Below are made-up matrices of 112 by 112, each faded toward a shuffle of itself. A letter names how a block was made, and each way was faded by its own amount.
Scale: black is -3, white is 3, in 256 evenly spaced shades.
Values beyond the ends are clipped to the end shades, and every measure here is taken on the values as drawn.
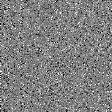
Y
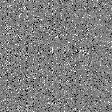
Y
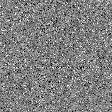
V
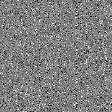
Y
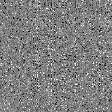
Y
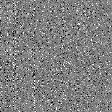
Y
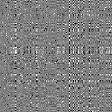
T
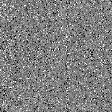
Y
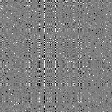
T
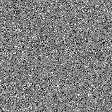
V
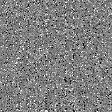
Y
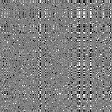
T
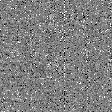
Y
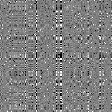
T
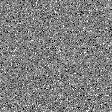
V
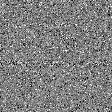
V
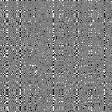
T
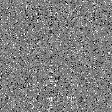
Y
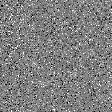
Y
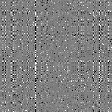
T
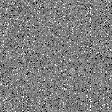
Y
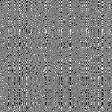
T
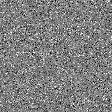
V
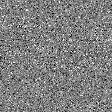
V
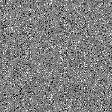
Y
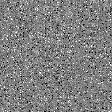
Y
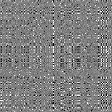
T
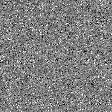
V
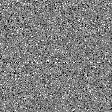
V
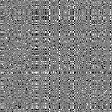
T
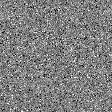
V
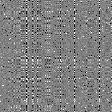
T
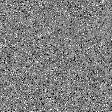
V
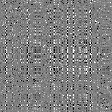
T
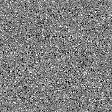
V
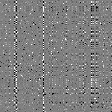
T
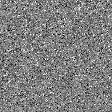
V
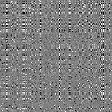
T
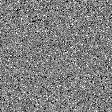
V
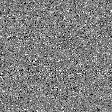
V
